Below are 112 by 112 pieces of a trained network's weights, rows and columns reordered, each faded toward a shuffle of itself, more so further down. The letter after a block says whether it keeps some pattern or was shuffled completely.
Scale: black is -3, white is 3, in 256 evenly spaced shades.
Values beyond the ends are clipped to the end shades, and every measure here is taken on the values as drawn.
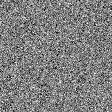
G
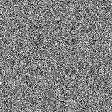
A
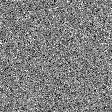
G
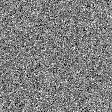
G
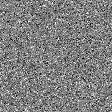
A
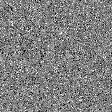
A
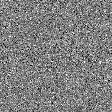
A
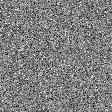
G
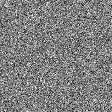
A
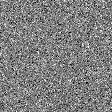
G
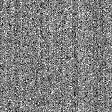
A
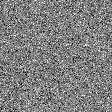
G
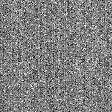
A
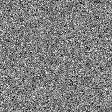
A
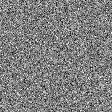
A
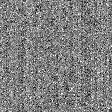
A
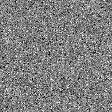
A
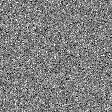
G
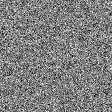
G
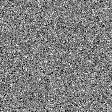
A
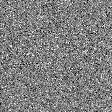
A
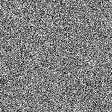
G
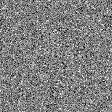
A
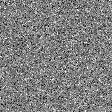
G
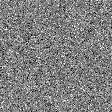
G
